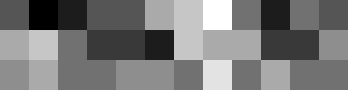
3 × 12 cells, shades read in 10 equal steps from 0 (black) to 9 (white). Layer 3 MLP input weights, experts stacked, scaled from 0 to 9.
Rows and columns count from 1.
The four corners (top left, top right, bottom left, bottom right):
3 3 5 4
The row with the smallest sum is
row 1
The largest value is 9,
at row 1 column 8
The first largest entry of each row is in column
8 2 8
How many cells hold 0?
1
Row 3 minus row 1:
2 6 3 1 2 -1 -3 -1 0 5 0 1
